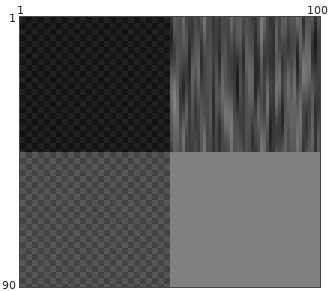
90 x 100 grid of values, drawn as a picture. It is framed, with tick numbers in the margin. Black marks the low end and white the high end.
It is made of 2 by 2 panels. Panel 1,1: very low, checkered, faint in contrast. Panel 1,2: low, streaked downward. Panel 2,1: low, checkered, faint in contrast. Panel 2,2: middling, flat.
